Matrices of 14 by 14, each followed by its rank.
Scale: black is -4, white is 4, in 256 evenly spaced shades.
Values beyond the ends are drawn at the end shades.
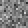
full rank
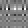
one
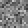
full rank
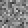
full rank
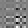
one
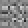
three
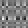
one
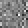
three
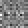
three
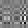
one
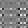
one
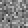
full rank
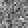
full rank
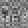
three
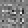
three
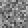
full rank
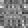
three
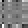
one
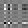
one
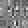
three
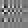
one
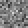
full rank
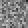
full rank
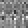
three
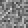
full rank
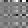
one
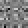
three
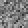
full rank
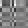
one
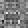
three
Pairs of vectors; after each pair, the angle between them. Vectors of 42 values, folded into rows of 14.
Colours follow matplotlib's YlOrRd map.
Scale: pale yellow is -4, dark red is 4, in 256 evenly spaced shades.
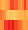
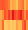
nearly opposite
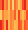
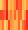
orthogonal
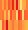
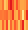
partly aligned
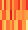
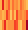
nearly opposite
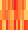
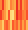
orthogonal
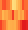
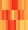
nearly opposite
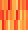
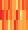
nearly parallel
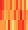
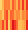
nearly opposite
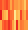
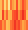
partly opposed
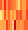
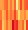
orthogonal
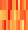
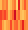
nearly opposite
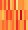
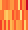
partly opposed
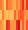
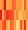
nearly opposite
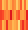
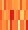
partly aligned
